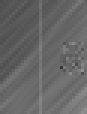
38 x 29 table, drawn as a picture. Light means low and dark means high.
The grain runs diagonally up to the right. Column 14 differs from the columns beside it. Neither half mirrors the other. The histogram is bell-shaped. Values rise toward the top left. In the middle right lies a patch that is rougher than the rest.
